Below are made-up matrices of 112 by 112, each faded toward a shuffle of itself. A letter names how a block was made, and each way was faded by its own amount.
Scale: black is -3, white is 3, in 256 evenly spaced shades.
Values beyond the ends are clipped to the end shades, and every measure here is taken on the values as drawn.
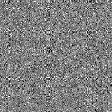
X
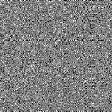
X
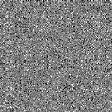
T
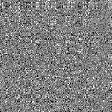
X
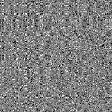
X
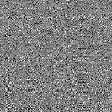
T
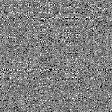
T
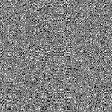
X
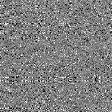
T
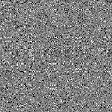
T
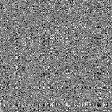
X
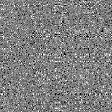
T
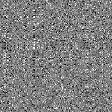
T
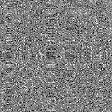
X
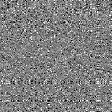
T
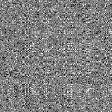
X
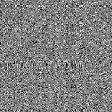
T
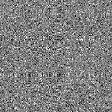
X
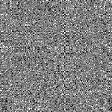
X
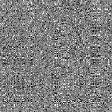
X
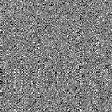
X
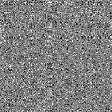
T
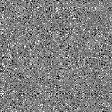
T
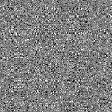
X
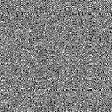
X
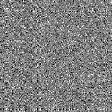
X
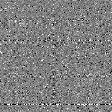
T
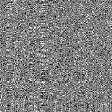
X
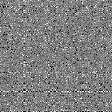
T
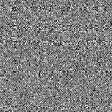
T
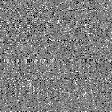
T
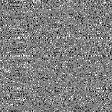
T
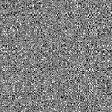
X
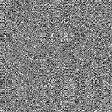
X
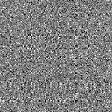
X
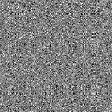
X
